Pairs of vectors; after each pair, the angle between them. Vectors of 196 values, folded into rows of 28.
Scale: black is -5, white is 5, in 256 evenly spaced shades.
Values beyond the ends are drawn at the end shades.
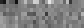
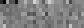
nearly parallel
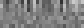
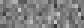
orthogonal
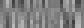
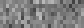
orthogonal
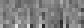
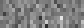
partly opposed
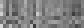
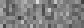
partly aligned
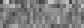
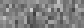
orthogonal
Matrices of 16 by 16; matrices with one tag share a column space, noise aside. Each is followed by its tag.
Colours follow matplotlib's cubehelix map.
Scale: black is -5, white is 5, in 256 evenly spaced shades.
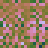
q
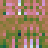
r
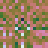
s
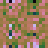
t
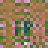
q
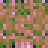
t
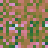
q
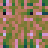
r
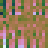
r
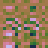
s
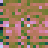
q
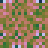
t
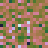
q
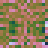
q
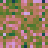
t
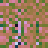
q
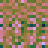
q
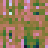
r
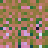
s
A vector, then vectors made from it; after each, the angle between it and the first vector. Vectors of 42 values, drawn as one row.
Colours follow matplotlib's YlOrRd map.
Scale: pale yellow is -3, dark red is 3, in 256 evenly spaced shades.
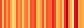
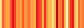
nearly opposite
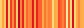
partly opposed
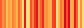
partly aligned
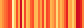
partly aligned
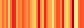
nearly opposite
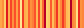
partly opposed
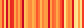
partly opposed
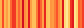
nearly opposite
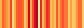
orthogonal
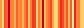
partly aligned
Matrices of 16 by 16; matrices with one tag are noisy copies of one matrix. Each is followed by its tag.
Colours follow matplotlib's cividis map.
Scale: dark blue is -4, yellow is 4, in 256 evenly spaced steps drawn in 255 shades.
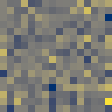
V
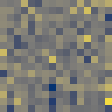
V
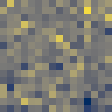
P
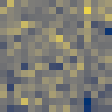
P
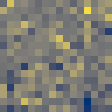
P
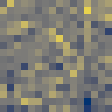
P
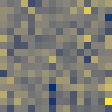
V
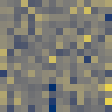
V
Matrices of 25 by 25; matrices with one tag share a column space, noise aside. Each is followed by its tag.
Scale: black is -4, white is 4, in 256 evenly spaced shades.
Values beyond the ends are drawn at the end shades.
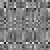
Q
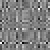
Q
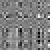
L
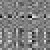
L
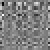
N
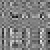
L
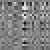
N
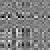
L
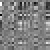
N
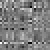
Q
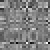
Q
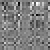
N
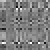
Q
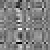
Q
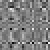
Q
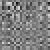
N
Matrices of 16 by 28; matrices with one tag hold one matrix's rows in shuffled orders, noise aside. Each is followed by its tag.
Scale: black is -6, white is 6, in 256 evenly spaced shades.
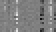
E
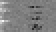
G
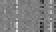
E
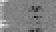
G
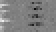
G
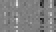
E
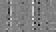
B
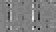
B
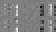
E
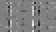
B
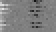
G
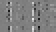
B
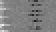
G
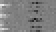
G
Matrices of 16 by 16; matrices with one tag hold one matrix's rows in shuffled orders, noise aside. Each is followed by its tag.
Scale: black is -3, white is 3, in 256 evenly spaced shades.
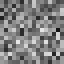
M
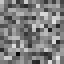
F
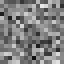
F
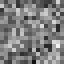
F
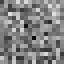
F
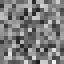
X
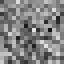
F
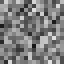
X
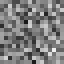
X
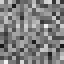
M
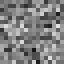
F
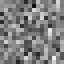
X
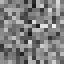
X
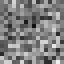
F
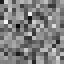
X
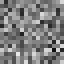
M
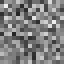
X
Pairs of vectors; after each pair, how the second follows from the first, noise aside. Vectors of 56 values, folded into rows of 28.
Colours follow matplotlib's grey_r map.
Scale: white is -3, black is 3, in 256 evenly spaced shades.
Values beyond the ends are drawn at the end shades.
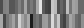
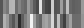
sign-scrambled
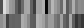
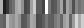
negated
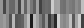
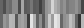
sign-scrambled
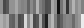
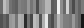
negated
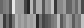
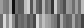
negated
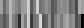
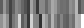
negated
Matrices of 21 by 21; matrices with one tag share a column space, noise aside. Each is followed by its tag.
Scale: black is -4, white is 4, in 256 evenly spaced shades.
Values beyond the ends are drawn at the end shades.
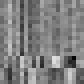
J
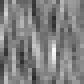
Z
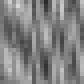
Z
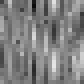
Z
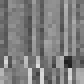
J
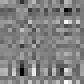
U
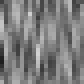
Z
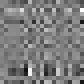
U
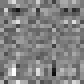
U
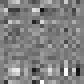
U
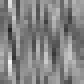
Z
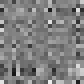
U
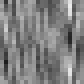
Z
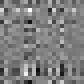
U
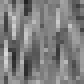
Z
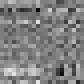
U
